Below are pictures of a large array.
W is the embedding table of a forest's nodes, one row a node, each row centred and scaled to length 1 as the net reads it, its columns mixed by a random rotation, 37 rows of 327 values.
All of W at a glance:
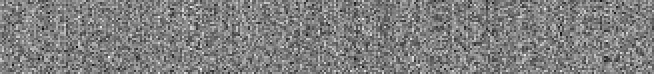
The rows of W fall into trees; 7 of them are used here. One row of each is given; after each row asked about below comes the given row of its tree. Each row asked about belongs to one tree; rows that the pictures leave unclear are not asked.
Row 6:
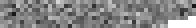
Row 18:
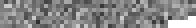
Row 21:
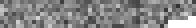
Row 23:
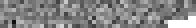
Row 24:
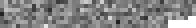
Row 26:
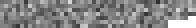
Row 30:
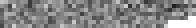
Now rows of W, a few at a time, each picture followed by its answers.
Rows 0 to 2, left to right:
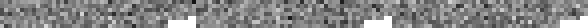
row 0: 24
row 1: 30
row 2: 6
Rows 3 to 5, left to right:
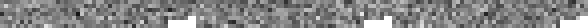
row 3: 24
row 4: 18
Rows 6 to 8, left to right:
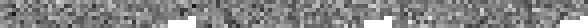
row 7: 18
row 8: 21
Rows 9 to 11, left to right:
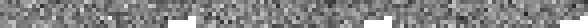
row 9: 24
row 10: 21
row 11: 23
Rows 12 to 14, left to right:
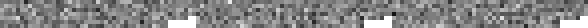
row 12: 26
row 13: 24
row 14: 24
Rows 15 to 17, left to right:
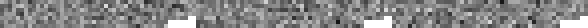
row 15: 30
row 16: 26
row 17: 26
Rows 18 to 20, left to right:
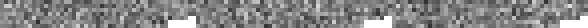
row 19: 6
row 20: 18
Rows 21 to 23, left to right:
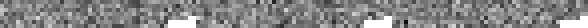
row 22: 21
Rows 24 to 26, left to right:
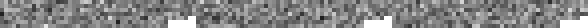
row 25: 6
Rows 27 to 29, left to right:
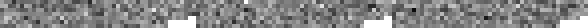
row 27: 18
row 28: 30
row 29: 30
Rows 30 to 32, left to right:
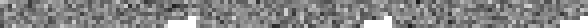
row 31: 21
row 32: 26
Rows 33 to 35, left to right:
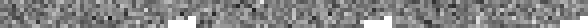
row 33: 6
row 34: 23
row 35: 18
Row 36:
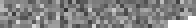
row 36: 21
